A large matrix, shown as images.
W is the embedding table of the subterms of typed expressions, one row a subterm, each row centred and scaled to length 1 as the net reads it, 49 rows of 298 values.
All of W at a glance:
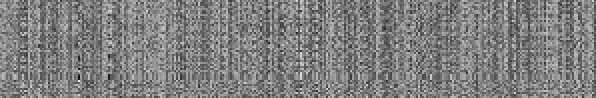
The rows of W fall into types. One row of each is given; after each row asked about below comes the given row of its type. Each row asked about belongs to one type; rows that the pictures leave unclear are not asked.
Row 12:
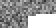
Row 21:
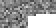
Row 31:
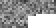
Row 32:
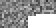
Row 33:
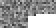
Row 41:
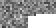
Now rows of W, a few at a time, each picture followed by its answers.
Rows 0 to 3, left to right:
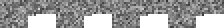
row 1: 32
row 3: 41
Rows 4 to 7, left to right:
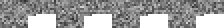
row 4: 31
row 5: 21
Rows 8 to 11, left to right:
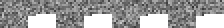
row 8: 32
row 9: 33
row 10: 31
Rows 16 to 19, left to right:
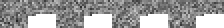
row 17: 33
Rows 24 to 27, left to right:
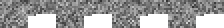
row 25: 12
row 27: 31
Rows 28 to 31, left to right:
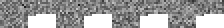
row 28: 33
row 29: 32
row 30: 33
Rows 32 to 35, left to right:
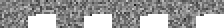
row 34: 32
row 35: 31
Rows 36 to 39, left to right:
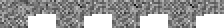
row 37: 33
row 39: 33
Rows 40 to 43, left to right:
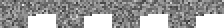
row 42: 12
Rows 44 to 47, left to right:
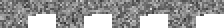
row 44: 31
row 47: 31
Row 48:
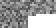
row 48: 12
